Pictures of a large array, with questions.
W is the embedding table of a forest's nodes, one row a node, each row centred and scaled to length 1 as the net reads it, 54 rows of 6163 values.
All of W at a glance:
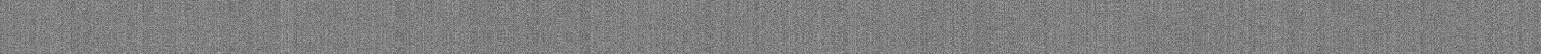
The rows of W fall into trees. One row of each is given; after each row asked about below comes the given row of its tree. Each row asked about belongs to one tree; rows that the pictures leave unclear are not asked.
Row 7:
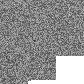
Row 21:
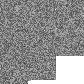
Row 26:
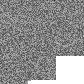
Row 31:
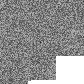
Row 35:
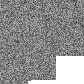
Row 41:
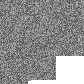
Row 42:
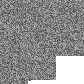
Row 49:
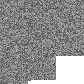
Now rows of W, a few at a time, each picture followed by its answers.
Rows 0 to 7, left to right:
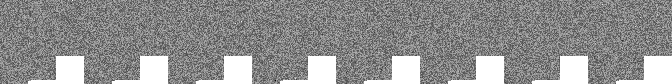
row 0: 41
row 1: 21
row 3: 7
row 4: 31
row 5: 41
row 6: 21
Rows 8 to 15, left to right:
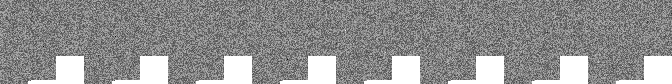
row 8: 31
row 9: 31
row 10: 21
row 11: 21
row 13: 35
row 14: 21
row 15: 26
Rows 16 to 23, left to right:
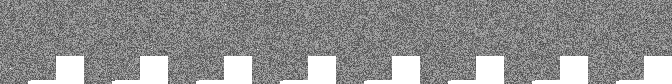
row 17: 49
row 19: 42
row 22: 41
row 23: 42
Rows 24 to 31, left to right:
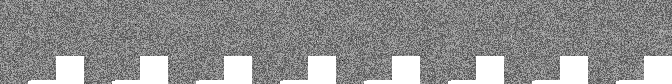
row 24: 41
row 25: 49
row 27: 7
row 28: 26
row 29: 7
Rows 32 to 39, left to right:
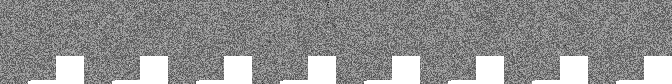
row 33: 41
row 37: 41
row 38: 41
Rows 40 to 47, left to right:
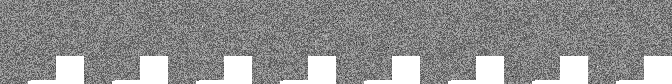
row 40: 21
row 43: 42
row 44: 26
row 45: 41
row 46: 7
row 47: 35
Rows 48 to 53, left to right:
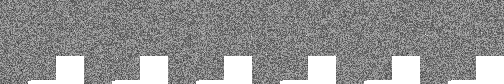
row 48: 21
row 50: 7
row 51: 21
